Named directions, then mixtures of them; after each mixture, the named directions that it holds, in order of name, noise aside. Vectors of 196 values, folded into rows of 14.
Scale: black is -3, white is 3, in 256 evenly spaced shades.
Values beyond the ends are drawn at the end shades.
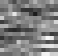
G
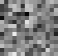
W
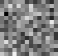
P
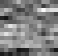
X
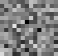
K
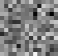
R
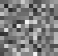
K, R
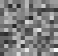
K, P, X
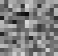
R, W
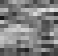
G, X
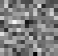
K, R, W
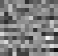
G, P, X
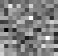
G, K, P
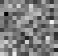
P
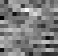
G, W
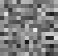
G, P, R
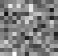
P, W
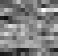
X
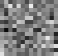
G, K, P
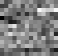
R, W, X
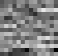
G, K, X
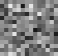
K, P, W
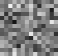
P, R, W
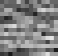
G, X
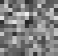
R, W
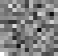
K, P, R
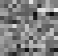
K, R, X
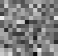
K, R, X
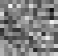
G, P, R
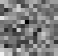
K, X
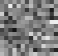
G, P, R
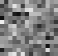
G, W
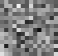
K, P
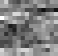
G, W, X
